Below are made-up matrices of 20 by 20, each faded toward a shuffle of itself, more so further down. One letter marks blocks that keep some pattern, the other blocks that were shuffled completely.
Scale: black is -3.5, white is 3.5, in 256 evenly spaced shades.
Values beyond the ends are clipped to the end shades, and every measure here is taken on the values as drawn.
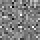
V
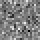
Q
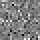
V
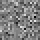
V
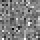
V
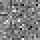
Q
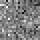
V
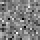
Q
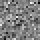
V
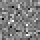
Q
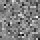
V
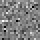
V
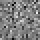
Q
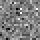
V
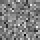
Q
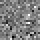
V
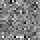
V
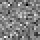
Q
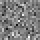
Q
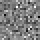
Q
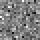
Q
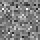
V
